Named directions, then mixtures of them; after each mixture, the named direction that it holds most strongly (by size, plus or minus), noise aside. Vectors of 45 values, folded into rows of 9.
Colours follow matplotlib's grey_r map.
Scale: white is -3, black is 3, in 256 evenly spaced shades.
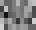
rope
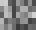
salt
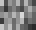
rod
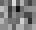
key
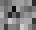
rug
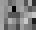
rug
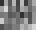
rod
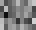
rope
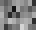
rug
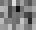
key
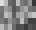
salt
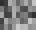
salt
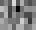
key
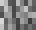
salt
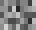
rug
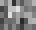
key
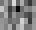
key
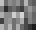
rod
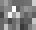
rug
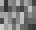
rod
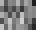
rod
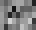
rug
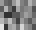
rope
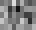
key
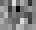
key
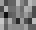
rope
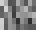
salt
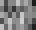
rod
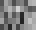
rod
